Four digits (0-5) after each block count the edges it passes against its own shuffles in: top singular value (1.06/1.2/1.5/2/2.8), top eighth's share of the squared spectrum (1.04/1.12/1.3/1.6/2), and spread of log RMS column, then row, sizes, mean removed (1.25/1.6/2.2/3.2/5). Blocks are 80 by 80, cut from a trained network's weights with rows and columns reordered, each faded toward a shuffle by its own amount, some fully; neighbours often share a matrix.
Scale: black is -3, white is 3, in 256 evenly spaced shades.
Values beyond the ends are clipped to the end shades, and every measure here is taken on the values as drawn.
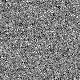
0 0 0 0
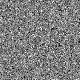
2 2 0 0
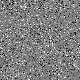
2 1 0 1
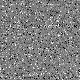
2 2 0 1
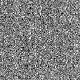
3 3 1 1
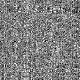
3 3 1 2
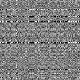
5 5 2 3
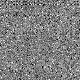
3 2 0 1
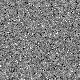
0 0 0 0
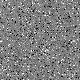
0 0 0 0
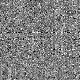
3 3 0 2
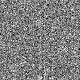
2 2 0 0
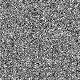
1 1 0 0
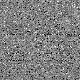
3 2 0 1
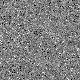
0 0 0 0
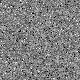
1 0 0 0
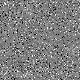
2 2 0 1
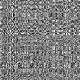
4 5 2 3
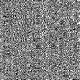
3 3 1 1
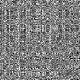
4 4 1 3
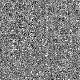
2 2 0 1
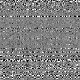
4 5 0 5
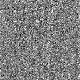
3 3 1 1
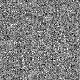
3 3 0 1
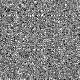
3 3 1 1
